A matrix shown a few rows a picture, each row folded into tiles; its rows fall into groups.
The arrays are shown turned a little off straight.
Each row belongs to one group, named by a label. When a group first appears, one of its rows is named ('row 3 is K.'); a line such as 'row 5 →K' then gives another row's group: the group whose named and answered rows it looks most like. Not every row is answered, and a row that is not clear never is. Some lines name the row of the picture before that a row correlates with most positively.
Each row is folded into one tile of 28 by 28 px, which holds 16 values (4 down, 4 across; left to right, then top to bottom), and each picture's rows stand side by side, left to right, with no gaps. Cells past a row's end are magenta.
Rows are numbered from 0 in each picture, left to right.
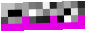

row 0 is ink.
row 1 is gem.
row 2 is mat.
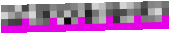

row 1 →ink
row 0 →gem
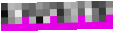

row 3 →ink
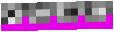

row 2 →ink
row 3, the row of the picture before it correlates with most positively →0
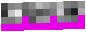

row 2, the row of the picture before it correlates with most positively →2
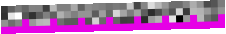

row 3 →mat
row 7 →ink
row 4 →gem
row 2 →gem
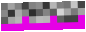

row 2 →gem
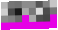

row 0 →ink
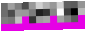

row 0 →mat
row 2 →ink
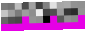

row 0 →gem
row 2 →ink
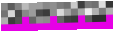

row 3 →gem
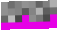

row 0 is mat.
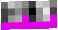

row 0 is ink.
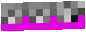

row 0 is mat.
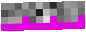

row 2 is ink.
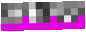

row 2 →mat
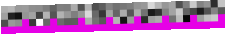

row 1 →mat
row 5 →ink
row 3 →ink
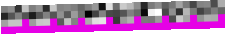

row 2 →mat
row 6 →mat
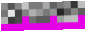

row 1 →gem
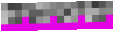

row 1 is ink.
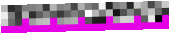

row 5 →mat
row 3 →gem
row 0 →ink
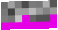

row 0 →mat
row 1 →gem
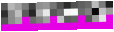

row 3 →mat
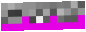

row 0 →ink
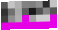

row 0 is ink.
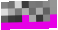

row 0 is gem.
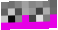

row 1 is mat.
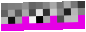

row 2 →mat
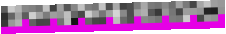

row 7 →ink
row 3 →gem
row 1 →gem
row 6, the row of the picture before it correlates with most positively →2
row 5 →ink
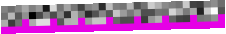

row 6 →gem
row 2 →mat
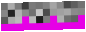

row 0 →mat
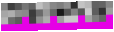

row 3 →ink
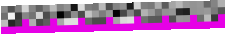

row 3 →gem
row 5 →gem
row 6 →ink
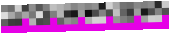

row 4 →ink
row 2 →ink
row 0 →gem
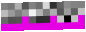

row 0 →gem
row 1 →gem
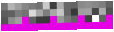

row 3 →mat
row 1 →gem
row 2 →ink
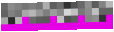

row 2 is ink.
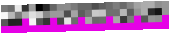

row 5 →ink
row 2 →mat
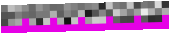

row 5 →gem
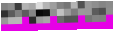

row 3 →ink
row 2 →gem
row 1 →ink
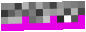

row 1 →mat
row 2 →mat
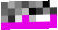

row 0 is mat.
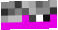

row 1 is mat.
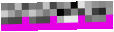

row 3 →ink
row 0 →gem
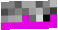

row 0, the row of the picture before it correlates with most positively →2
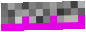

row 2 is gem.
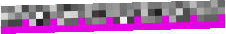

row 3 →ink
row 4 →mat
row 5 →ink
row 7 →gem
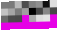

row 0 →gem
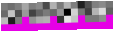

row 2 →mat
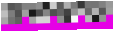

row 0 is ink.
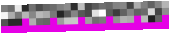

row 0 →gem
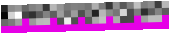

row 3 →mat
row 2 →mat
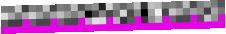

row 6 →gem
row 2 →gem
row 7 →mat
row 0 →gem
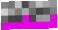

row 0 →gem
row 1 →ink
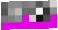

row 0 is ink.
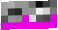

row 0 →ink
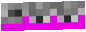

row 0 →ink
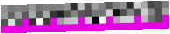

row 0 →mat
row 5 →ink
